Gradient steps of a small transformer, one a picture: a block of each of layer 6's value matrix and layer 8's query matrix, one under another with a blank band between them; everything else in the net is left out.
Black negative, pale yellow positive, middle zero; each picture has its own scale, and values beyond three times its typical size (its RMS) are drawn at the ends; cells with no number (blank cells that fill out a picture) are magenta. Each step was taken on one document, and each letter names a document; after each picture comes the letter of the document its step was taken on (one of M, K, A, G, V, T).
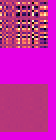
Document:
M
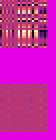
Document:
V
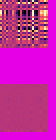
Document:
M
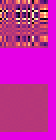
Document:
M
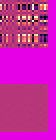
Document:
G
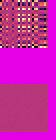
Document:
V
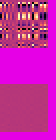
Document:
G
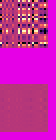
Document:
V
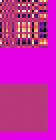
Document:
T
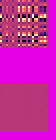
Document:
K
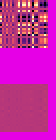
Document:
T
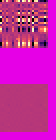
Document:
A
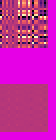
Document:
A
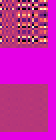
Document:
T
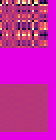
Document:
G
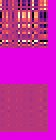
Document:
A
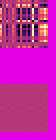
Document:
M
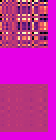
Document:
A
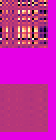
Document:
A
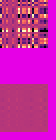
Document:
V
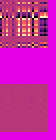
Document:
T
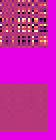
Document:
K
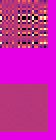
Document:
T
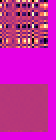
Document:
M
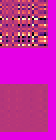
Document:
K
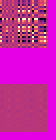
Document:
K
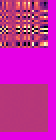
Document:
M
